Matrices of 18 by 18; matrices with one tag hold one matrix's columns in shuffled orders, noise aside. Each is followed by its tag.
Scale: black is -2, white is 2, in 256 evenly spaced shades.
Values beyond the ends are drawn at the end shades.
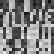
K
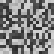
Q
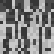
K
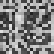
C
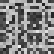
C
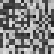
Q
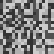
Q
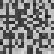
Q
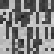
K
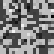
Q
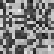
Q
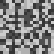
Q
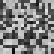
Q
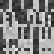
K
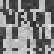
K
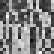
K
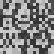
Q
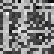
C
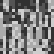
K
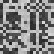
C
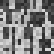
K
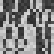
K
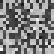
Q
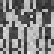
K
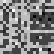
C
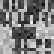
K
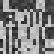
K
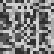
C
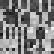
K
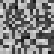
Q
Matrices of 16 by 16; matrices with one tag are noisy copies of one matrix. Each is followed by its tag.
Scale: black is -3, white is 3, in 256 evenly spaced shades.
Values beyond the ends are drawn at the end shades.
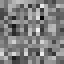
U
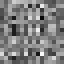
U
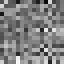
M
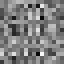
U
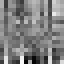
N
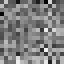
M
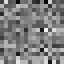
M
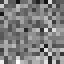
M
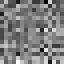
M
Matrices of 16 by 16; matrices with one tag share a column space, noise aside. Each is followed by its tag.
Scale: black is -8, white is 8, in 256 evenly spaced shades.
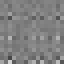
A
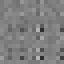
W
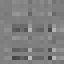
W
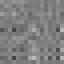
W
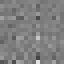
A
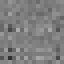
W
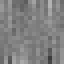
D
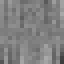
D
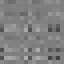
W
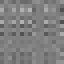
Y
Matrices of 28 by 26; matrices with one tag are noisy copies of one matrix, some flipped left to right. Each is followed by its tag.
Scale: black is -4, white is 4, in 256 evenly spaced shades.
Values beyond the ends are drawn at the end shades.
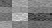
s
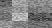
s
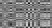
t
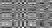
t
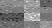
s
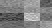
s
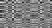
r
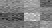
s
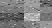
s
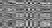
t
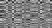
r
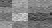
s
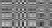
t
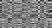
r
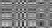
t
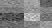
s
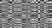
r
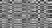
r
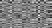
r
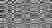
r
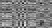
t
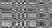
t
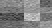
s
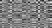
r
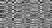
r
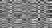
r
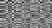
r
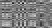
t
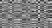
r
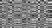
r
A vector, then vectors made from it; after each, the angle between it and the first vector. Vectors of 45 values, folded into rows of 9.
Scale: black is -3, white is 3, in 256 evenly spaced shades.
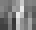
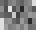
partly opposed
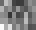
partly opposed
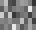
orthogonal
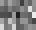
partly opposed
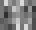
partly aligned
